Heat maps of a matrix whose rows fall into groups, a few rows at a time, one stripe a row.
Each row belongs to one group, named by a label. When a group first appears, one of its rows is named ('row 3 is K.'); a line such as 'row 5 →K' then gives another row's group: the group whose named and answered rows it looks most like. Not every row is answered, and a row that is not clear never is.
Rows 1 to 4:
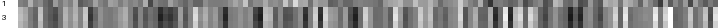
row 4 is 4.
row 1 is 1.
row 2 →4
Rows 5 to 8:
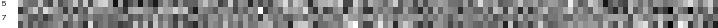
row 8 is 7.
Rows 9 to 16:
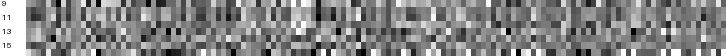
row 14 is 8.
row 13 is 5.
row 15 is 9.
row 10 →9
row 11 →9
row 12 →1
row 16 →4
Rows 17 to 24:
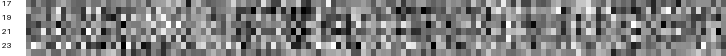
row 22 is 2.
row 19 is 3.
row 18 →3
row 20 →2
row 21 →3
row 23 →8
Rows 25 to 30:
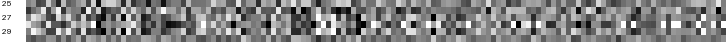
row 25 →1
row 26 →3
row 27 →8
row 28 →4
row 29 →8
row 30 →9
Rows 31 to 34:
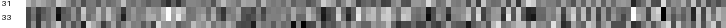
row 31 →5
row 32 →2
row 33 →2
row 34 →3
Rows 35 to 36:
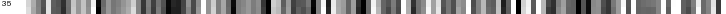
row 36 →4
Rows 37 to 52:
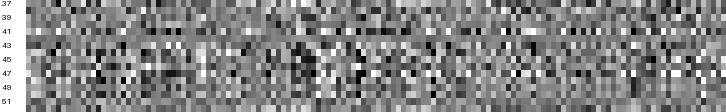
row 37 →1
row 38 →7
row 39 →4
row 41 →5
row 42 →2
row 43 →2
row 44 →8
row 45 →4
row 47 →4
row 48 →8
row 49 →5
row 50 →8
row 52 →1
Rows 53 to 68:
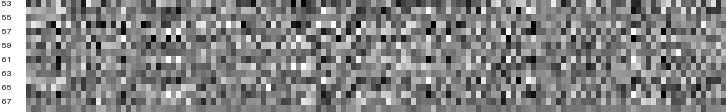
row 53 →3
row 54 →5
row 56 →8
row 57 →2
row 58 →5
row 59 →1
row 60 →4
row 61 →2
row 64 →5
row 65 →7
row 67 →7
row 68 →9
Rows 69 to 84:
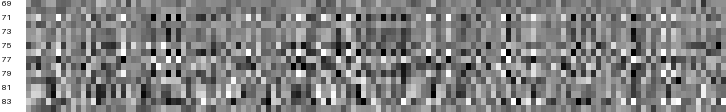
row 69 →9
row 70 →2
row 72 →1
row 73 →5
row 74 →5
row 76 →5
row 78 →3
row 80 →7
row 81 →8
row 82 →8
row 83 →4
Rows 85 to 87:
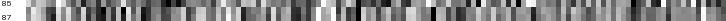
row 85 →5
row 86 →8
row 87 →8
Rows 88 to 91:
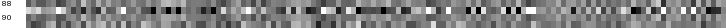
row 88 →2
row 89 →5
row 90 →2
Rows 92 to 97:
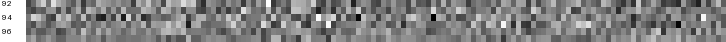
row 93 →9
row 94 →8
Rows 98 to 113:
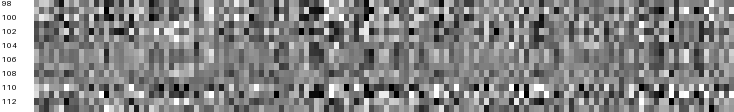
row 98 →8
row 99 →4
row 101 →2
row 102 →3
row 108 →2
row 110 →5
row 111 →4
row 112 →2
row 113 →9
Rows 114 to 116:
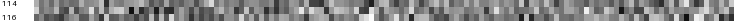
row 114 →4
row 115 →1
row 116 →7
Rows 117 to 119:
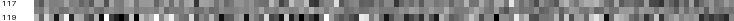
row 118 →1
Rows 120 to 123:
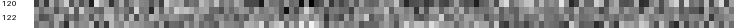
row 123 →1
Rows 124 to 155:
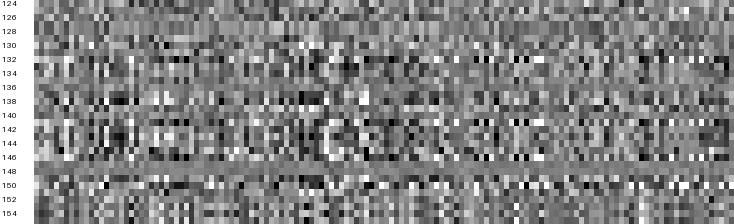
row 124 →1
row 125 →4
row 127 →1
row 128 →1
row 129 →7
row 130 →1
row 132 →5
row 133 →3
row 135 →5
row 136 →9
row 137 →3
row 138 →3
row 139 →1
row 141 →5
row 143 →3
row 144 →3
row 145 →8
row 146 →5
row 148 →2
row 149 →3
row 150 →4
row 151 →1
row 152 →9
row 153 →2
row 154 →9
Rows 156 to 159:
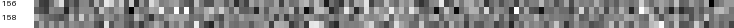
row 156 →9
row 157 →2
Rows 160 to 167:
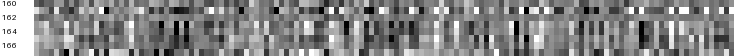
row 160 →9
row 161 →4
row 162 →9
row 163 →5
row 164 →5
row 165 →5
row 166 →5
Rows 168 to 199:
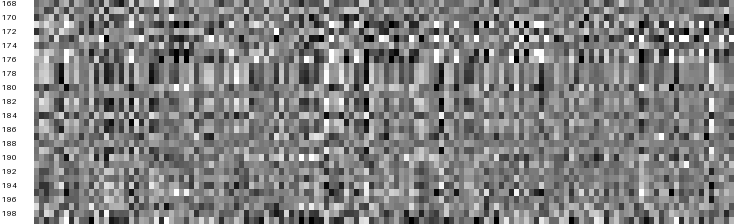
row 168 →3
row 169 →1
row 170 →3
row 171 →5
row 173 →4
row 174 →2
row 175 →5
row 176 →5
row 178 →8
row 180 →2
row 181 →1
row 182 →8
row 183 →8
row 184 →9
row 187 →7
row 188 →9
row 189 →8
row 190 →1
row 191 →4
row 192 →9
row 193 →2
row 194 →9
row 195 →2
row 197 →1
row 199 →3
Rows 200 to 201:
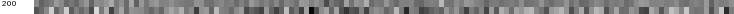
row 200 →9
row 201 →3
